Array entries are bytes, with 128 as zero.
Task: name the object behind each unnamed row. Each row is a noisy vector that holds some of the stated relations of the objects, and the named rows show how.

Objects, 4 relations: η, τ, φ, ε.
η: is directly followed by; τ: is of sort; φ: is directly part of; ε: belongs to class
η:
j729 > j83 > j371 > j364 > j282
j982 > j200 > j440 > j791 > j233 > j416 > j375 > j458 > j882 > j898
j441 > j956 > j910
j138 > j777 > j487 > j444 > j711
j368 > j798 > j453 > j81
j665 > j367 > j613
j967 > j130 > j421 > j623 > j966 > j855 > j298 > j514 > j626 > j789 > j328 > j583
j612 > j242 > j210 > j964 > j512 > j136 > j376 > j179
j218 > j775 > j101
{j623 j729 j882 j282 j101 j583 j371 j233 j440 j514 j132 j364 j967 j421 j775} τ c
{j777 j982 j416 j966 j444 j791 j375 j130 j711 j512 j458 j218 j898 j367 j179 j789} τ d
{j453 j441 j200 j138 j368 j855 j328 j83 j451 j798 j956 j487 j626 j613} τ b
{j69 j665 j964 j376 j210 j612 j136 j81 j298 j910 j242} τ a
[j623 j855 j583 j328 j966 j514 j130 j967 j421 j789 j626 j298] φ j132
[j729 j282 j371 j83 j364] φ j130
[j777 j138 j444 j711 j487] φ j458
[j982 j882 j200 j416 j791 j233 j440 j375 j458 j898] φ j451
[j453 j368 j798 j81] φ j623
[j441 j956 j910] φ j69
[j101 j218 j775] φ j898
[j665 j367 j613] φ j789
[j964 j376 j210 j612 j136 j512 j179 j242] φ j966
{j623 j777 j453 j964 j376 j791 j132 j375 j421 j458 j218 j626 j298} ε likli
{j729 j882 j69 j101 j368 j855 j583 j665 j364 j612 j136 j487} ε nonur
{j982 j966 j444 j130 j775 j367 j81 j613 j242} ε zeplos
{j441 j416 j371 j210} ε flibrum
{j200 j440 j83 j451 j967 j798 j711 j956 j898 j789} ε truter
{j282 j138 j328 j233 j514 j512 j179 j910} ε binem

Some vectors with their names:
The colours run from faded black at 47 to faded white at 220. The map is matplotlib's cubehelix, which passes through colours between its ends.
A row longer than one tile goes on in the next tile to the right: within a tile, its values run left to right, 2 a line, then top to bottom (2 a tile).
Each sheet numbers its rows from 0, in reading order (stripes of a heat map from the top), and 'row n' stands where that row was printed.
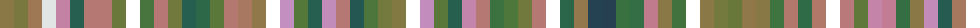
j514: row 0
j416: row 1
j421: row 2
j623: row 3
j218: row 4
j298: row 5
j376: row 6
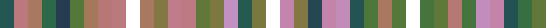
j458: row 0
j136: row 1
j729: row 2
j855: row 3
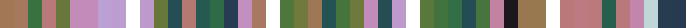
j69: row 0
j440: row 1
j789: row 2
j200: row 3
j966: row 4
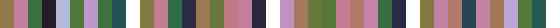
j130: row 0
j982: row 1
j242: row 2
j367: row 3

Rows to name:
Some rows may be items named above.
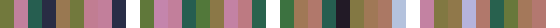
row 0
j982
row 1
j444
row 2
j898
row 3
j364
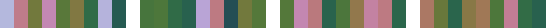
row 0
j775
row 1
j368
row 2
j444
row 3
j612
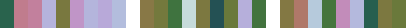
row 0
j910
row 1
j233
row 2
j613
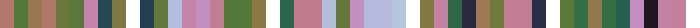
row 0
j964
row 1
j328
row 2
j910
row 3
j982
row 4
j451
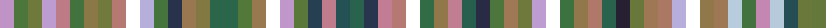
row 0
j132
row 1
j967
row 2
j440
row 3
j711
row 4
j898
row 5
j613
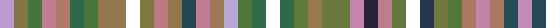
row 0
j371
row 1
j367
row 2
j487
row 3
j138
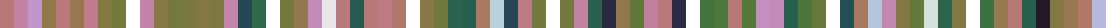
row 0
j81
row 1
j210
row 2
j282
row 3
j441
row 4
j982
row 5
j855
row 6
j179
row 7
j898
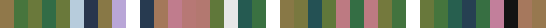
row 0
j956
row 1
j512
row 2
j665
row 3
j200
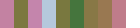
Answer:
j583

